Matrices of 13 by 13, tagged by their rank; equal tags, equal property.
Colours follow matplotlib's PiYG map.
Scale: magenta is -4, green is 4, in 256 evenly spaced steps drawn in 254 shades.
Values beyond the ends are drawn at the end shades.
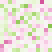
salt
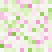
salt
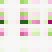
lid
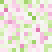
salt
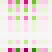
lid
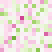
salt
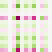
lid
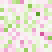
salt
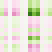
lid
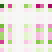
lid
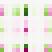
lid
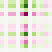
lid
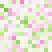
salt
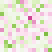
salt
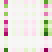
lid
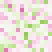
salt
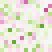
salt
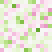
salt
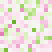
salt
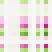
lid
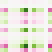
lid
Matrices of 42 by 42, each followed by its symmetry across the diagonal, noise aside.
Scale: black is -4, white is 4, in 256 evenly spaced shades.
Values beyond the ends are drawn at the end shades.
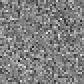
antisymmetric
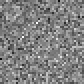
symmetric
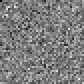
symmetric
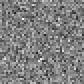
neither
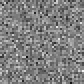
antisymmetric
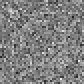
symmetric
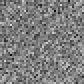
symmetric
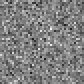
neither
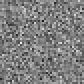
antisymmetric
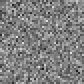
neither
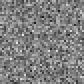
antisymmetric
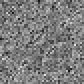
symmetric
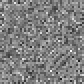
symmetric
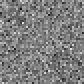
symmetric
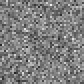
neither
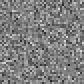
antisymmetric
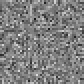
antisymmetric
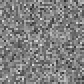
neither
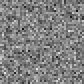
neither
